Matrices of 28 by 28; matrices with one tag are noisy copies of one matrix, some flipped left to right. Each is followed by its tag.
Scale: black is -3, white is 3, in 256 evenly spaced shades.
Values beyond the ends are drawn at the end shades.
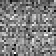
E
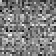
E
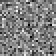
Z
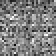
E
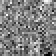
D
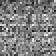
E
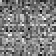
E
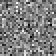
Z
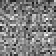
E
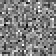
Z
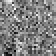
D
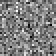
Z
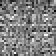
E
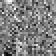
D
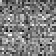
E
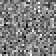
Z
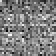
E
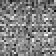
E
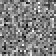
Z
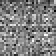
E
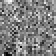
D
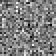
Z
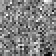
D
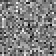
Z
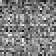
E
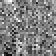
D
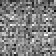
E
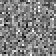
Z
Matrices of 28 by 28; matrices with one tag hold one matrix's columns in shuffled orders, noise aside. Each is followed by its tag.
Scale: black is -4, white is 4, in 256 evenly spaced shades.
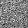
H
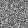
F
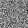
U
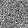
U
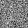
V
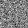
V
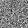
U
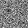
U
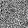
U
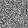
U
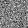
V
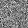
V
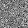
F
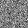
V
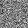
U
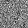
V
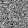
V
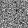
U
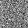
V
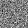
U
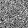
H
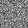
V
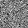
V
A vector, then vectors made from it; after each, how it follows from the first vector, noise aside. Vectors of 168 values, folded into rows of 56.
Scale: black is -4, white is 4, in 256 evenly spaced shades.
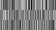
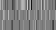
partly zeroed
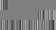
partly zeroed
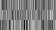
reversed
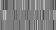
partly zeroed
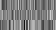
reversed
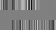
partly zeroed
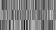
reversed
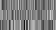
reversed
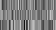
reversed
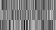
reversed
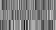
reversed
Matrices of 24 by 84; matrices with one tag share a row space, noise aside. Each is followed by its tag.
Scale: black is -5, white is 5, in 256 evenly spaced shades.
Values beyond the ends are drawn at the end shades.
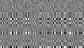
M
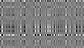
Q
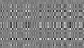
M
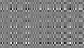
M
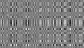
M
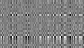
M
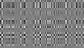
Q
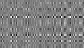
M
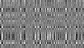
Q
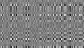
M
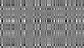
Q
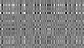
Q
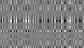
M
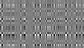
Q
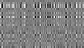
Q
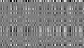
M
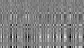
M
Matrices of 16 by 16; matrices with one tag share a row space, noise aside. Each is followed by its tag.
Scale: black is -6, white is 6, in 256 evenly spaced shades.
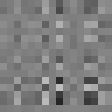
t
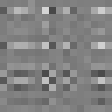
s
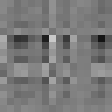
s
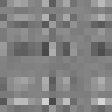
s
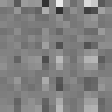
t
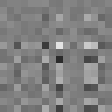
t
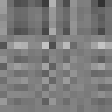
s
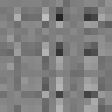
t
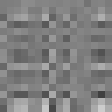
s
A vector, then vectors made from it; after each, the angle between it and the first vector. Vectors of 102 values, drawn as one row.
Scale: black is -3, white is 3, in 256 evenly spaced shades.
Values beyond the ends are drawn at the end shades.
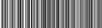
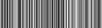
partly aligned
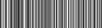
orthogonal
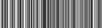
nearly parallel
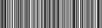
partly aligned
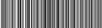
nearly parallel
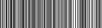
orthogonal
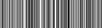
partly aligned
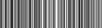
orthogonal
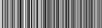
nearly parallel
